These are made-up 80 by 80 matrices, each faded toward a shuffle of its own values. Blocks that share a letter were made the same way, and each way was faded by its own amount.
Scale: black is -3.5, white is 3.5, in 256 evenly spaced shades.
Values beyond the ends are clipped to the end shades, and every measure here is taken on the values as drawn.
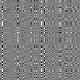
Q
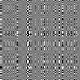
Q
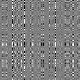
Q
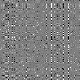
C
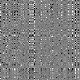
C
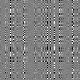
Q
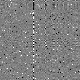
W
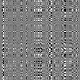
Q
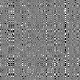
C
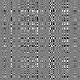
Q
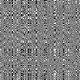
C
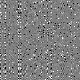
W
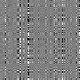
Q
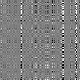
Q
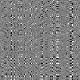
C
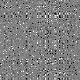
W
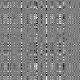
Q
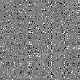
W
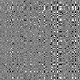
C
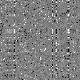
W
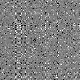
W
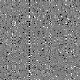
W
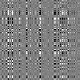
Q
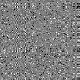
W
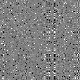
W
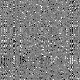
W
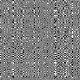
C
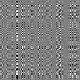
Q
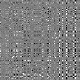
C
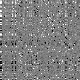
W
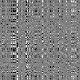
C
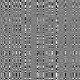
Q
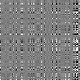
Q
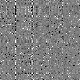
W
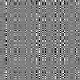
Q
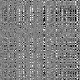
C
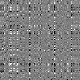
C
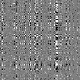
C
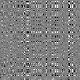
C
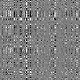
C
